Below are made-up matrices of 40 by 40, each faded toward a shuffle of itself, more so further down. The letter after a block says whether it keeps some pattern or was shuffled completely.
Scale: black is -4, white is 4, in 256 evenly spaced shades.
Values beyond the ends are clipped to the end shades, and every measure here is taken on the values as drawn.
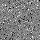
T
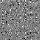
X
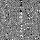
X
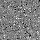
T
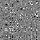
X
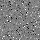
T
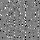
X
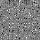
X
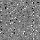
X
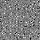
X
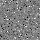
T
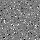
T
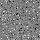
T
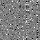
X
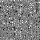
X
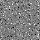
X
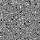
X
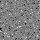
T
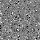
X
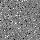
T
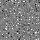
X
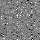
X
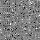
X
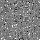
X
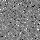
T
